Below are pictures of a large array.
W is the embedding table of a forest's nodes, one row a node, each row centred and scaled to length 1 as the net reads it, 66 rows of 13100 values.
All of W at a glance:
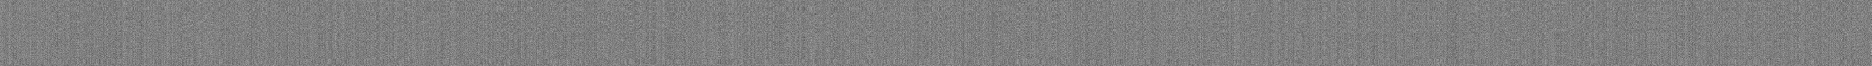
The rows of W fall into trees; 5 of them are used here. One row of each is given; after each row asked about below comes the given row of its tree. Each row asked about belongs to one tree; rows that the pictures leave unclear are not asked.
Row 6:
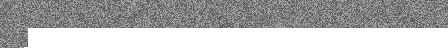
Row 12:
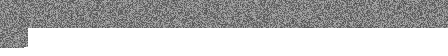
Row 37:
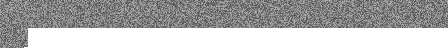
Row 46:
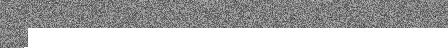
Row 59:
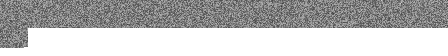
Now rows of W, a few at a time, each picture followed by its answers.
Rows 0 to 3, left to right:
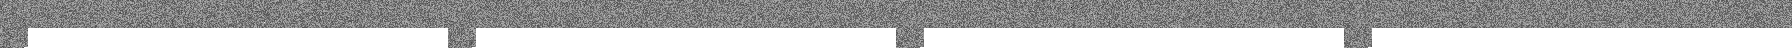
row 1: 37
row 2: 6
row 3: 6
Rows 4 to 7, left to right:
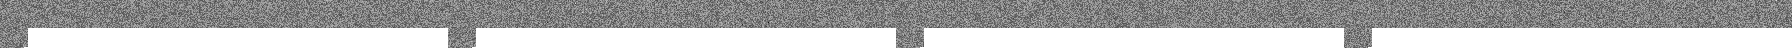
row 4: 59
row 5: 12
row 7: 37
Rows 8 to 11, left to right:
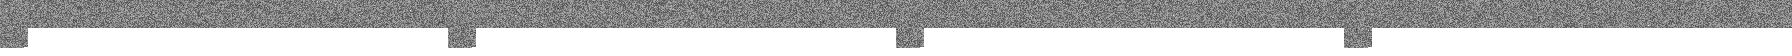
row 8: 37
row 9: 37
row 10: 37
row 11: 6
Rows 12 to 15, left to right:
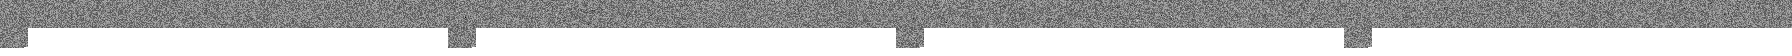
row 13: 59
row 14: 59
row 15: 12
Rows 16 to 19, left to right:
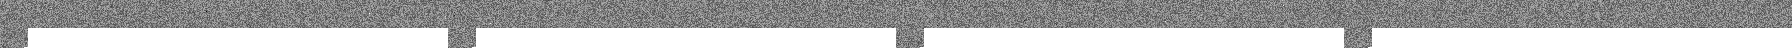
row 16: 12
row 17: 12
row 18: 37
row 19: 12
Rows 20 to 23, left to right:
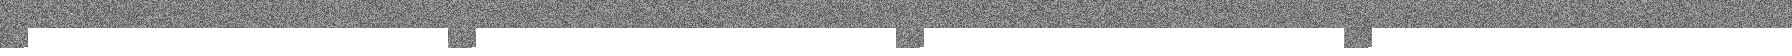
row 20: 59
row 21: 6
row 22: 6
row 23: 12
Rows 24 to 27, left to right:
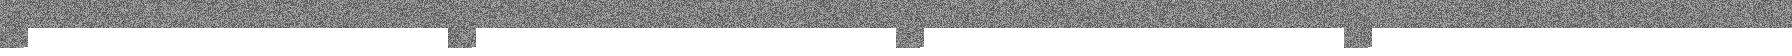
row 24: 37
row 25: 59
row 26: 12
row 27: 12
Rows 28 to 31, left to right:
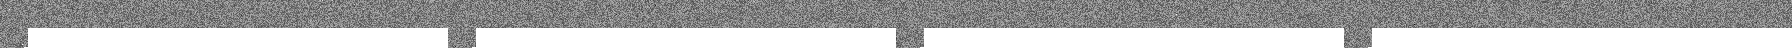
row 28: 59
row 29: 6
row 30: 6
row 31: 37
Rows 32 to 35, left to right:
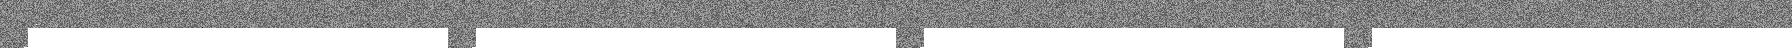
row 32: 59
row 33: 12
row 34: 12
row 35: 46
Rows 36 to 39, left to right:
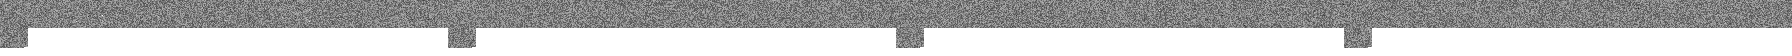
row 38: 12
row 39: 37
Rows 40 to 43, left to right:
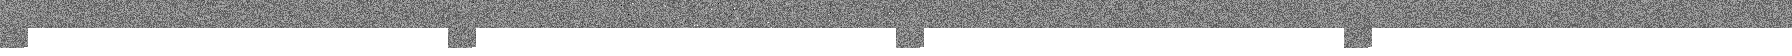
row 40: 37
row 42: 6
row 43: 12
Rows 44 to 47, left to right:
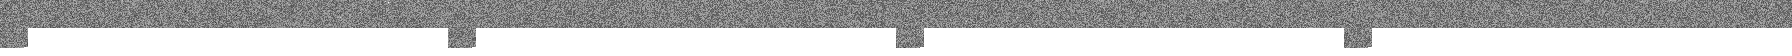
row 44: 6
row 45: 12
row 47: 37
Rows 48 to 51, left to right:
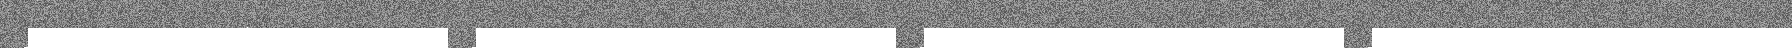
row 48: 12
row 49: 6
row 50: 59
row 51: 37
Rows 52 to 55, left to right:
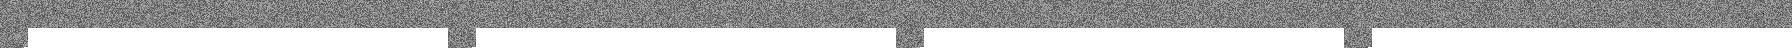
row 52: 59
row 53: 6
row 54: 37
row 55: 6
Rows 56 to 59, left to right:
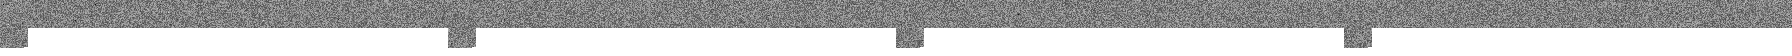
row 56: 37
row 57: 12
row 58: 37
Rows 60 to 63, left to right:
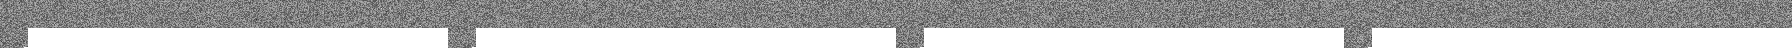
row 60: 59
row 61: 59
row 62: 59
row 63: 59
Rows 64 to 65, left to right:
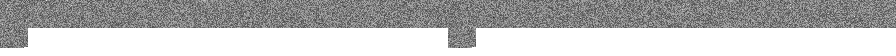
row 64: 46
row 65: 6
